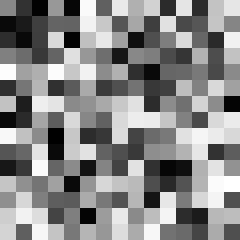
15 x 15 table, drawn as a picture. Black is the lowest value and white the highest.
Grain: fine. Histogram: flat. Stripes: none. Ninth with the lowest average: top left. Odd rows or columns: none.
